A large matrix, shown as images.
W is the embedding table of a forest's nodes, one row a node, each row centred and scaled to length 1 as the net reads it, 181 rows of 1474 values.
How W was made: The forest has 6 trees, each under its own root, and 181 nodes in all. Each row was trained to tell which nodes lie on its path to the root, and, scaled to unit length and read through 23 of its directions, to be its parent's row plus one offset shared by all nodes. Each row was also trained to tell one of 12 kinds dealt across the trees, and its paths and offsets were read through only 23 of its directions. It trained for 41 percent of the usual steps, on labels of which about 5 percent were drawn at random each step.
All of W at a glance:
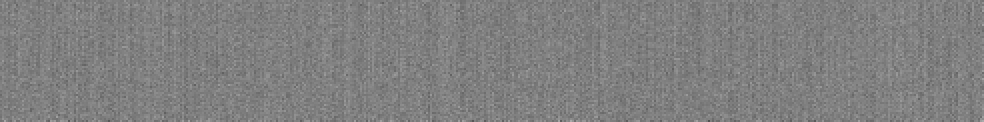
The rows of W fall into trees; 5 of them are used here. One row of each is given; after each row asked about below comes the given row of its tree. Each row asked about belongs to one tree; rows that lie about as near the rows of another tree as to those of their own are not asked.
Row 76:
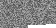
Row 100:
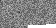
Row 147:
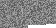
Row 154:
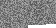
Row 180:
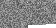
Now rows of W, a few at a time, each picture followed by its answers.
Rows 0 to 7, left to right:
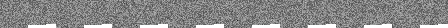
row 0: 100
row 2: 76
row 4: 100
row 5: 154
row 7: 147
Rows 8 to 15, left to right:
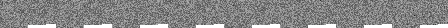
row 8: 100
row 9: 154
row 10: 100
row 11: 154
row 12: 154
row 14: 147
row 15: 180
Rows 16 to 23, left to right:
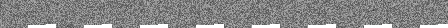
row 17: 100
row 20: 147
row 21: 154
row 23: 154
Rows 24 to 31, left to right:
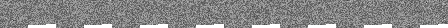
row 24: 100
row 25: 76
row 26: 154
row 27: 154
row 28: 147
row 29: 147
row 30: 147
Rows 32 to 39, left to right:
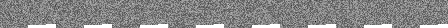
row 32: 180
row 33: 147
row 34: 100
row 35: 154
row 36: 100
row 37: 180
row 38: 100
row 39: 76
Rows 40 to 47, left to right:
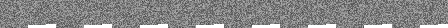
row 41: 100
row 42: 76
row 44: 76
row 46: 147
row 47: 154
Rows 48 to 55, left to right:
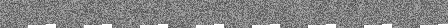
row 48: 76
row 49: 154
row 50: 147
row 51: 100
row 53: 154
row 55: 154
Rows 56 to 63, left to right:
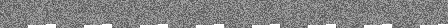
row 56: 100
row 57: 147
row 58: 147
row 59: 154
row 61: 180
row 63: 154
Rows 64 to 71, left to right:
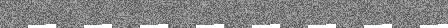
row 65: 154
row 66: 147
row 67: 147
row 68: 154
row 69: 147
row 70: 147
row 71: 76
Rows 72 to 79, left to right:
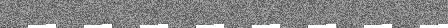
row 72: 180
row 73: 147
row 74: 147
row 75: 147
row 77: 147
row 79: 100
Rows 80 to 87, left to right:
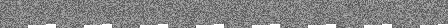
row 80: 147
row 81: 147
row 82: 147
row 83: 147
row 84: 180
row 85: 154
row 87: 147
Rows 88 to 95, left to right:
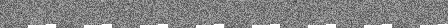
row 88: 100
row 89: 100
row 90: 154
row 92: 154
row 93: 100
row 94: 147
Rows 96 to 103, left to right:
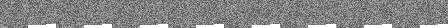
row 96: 147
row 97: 180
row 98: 180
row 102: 100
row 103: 154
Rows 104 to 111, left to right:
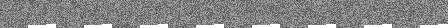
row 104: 100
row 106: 100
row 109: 147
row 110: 147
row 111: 147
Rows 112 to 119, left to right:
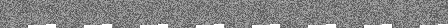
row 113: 154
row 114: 154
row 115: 154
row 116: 154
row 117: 180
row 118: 147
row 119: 180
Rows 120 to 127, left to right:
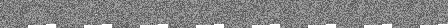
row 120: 76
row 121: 147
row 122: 100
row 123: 76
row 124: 154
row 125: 147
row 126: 147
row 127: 147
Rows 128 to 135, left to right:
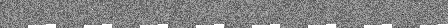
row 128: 147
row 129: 76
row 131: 76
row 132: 76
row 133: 147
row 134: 154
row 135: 100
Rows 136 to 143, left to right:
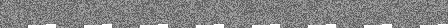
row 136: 100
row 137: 180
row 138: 154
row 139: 154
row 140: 147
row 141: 154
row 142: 180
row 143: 76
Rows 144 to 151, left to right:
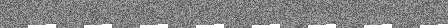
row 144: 147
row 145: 154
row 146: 154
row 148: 76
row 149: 147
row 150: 147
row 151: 154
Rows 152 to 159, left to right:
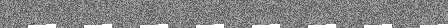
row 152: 180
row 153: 76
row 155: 100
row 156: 147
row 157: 154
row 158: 100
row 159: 147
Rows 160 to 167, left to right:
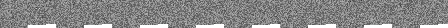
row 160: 180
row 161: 180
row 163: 147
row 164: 154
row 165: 154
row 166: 180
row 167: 147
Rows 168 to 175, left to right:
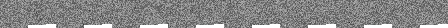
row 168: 154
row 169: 76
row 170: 100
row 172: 76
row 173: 76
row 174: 180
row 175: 154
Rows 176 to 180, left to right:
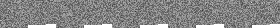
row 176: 154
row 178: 154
